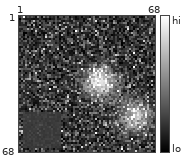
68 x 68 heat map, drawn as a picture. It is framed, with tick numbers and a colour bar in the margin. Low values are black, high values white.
In the bottom left lies a patch that is calmer than the rest. The bottom left is the calmest part. There are two bumps. The halves do not mirror each other. Overall the values sit about 30% of the way up the scale. No single row or column stands out from its neighbours.
